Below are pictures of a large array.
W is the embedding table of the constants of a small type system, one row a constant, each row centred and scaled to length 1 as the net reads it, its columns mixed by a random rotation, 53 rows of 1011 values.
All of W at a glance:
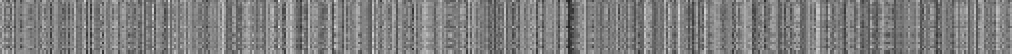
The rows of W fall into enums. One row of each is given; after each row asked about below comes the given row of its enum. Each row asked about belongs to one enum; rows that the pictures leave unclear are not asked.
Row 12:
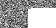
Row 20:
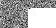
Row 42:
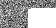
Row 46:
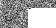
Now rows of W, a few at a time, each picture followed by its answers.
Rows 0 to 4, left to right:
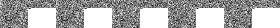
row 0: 46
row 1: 46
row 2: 42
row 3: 20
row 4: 12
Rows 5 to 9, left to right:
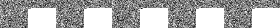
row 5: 42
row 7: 46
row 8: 12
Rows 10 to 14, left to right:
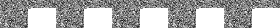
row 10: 12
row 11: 12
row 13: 12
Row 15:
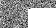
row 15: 20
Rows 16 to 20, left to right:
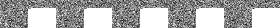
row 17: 42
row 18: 12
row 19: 12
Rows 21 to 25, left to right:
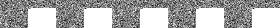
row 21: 12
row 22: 20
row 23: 42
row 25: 20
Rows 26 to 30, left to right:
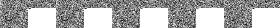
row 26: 46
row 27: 46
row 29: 12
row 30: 20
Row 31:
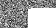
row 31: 12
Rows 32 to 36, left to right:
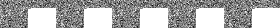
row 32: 42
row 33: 12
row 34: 42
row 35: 42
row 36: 12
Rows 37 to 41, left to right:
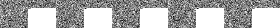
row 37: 42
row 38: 20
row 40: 46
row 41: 12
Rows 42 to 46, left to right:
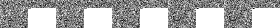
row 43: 42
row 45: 46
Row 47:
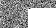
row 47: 20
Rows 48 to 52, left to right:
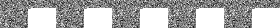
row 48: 12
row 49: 12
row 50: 42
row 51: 42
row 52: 42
